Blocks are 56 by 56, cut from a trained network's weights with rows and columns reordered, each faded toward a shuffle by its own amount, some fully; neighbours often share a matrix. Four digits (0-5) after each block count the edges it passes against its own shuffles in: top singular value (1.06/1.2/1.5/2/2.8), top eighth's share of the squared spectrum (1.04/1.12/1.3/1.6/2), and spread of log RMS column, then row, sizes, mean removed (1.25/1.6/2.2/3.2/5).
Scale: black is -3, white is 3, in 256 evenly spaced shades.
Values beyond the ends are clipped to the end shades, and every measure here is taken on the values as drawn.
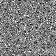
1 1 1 0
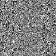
2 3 3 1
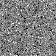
0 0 0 0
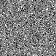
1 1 1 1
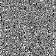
2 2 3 0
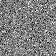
0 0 0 0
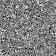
0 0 0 0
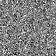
1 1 0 0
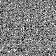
1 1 0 1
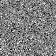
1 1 0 0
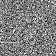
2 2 0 1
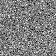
0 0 0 0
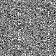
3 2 2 1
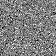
0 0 0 0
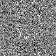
2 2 2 0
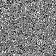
1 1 1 0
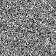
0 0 0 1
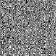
2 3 3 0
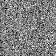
1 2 0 0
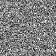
2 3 1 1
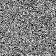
1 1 0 0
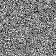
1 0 0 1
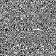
2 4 1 2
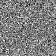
2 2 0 1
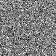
1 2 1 0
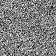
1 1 0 0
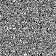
1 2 0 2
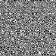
2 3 0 3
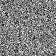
2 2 0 0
